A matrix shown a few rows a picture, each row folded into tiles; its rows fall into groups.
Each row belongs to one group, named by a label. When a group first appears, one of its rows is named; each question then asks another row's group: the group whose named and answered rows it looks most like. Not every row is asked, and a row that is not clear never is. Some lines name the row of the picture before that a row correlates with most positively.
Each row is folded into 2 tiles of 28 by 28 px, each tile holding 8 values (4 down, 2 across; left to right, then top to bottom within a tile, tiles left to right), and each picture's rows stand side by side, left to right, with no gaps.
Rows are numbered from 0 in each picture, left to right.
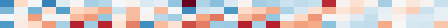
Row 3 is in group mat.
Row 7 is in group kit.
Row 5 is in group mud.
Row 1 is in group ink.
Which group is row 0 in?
ink
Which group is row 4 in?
ink
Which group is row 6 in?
kit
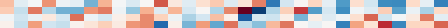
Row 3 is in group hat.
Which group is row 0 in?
hat
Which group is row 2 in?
mud
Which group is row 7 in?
ink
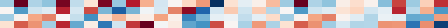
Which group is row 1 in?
hat
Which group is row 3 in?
kit
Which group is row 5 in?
mat
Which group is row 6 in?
kit
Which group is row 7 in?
hat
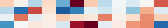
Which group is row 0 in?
mud
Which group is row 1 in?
mat
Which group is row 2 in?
mud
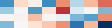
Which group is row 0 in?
ink
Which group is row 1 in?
hat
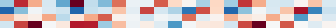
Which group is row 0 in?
mat
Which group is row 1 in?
mat
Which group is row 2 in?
hat
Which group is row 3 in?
mud
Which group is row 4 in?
mat
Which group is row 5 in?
kit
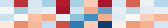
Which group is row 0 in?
mat
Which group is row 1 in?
hat
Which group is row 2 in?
mat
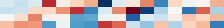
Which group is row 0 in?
mud
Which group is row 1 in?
kit
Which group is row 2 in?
kit
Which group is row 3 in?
mud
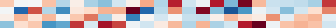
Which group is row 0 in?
mud
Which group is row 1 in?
ink
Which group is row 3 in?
hat
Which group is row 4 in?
mat
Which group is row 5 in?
mud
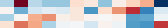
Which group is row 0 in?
mat
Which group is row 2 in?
kit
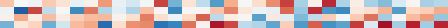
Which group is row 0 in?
mud
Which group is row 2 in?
mud
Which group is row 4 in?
hat
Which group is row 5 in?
hat
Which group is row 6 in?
ink
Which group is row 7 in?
ink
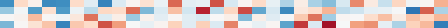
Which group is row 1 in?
ink
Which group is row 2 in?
kit
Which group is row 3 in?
hat
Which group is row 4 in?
kit
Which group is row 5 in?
ink
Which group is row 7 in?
mud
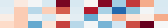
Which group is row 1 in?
hat
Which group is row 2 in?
mat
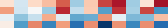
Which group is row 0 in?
hat
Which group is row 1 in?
hat
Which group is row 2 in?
hat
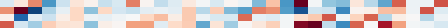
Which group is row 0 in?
kit
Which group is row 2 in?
mat
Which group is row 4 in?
mud
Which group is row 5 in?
mat
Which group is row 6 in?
ink
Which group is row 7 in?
hat
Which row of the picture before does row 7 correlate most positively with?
2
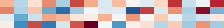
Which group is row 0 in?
hat
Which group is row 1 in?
mat
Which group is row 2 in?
mud
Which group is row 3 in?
hat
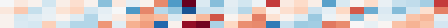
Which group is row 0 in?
kit
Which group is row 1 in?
kit
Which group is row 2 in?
mud
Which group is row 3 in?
mat
